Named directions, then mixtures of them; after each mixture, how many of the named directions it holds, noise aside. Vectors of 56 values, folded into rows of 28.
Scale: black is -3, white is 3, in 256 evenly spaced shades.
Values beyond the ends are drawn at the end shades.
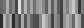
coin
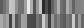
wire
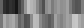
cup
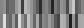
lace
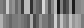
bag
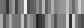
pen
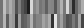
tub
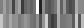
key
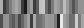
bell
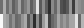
three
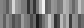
three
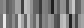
one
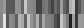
one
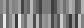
two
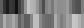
one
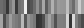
one
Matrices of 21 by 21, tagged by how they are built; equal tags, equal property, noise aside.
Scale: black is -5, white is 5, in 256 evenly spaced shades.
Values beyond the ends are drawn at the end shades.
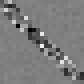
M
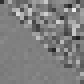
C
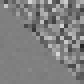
C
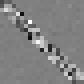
M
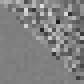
C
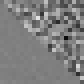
C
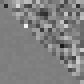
C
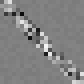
M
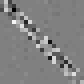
M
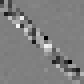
M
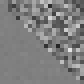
C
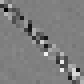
M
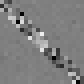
M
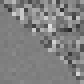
C
